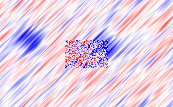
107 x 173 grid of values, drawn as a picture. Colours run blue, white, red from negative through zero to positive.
No overall slope runs across the table. Neither half mirrors the other. There are two dips. An odd patch, rougher than its surroundings, sits in the centre. The centre is the roughest part.
